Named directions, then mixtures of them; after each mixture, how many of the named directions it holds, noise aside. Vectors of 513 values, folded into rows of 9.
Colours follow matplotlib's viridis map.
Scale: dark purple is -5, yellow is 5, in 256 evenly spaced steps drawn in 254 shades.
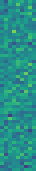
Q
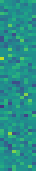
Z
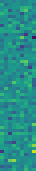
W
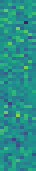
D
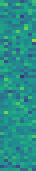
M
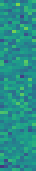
three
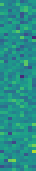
two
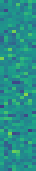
two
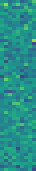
one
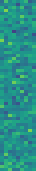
three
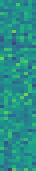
three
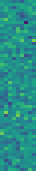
two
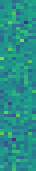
two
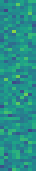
three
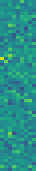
two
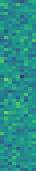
two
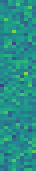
three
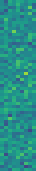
one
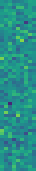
two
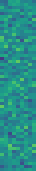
two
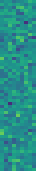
three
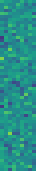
one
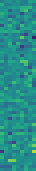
one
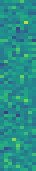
two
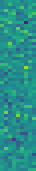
one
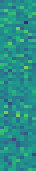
one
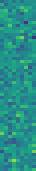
two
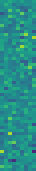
one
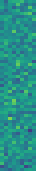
one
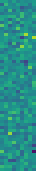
one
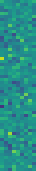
one
